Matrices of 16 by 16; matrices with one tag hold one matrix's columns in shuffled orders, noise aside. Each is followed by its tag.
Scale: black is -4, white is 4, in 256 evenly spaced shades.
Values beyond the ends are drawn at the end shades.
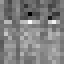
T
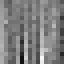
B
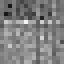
T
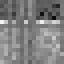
T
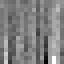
B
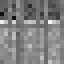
T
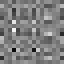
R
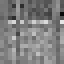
T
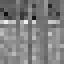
T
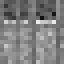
T
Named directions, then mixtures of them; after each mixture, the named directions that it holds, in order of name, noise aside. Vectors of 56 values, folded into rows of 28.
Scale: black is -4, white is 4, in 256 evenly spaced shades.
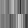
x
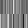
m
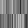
m, x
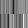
m, x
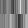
x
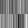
m, x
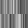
m, x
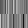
m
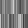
m, x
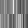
m, x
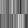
m, x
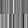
m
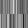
m, x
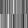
m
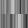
x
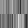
m, x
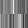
m, x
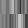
x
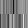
m, x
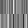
m
